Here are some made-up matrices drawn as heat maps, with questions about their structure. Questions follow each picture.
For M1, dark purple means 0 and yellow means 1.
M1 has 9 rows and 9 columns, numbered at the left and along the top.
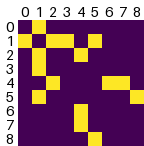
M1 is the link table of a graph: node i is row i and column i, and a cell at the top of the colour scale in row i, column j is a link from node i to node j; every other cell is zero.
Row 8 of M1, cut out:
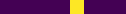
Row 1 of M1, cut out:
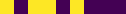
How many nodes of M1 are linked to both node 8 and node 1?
1
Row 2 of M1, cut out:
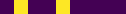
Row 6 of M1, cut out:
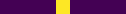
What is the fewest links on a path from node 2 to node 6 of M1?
2
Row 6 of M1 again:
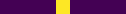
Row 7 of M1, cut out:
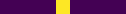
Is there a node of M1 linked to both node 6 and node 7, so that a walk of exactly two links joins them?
yes
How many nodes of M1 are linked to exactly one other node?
5
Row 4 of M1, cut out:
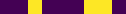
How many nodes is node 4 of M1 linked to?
3
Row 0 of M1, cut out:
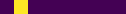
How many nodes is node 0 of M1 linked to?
1
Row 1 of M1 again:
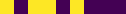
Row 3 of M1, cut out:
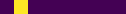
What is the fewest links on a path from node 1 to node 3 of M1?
1
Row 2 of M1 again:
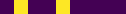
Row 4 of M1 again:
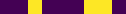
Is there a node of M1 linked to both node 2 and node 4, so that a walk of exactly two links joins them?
no
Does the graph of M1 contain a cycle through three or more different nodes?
no
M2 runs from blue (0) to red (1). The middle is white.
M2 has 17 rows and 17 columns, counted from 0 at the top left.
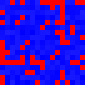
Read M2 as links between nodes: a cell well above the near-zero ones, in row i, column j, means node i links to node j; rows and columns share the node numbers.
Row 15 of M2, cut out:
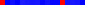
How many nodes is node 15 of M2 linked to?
2
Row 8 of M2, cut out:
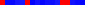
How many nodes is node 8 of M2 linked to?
4
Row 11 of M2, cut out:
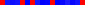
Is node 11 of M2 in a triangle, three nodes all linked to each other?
yes
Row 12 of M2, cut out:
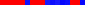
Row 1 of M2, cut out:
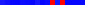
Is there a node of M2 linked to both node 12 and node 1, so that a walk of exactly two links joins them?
no
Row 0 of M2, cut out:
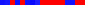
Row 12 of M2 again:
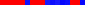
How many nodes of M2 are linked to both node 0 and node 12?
4
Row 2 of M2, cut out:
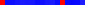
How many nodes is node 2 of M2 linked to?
2
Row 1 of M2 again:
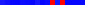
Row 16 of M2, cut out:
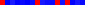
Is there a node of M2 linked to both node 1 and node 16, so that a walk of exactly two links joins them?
no
